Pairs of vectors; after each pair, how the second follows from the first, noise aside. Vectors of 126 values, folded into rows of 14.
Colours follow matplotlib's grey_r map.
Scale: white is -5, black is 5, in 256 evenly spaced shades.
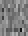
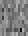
copied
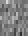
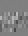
partly zeroed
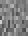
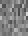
reversed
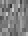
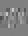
partly zeroed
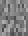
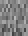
sign-scrambled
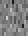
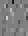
partly zeroed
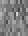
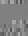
partly zeroed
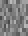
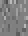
partly zeroed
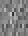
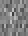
copied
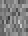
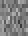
negated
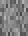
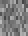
negated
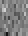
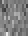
negated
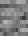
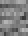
copied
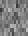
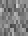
negated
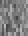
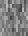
reversed
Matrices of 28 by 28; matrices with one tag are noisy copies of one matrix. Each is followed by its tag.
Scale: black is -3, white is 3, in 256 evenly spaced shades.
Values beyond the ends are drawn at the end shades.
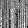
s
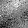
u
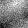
u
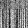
s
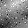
u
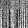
s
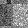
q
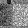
q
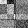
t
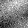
u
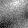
u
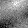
u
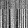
s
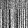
s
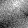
u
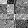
t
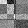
t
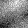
u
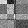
t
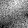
u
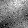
u
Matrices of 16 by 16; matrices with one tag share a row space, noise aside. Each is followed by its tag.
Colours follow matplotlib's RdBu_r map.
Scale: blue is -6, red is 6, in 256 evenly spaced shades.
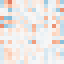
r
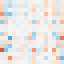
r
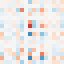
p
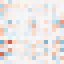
r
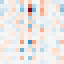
p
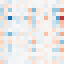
r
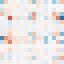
r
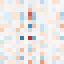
p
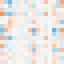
r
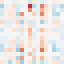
p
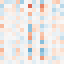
p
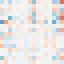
r
